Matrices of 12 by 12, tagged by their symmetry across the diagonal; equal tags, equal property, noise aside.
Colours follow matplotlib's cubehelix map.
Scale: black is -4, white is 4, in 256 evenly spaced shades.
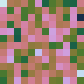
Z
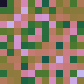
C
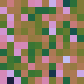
Z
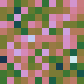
Z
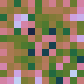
C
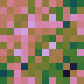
C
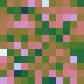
Z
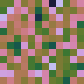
Z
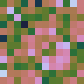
C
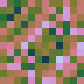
C
